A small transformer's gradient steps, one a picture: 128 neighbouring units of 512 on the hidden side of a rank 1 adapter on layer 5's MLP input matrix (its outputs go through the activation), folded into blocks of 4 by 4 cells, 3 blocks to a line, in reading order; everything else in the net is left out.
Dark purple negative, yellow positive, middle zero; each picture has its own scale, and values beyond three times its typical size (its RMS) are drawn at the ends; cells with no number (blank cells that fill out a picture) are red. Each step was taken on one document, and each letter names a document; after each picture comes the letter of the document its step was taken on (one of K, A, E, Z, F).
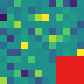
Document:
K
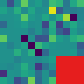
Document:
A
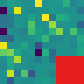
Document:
K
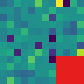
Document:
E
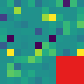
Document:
E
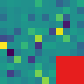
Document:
K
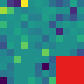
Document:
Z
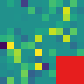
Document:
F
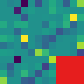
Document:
A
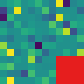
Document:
E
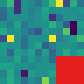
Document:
E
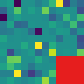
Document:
E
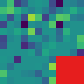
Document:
Z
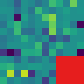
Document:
K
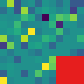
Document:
Z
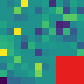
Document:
F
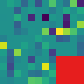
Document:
K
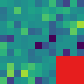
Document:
E
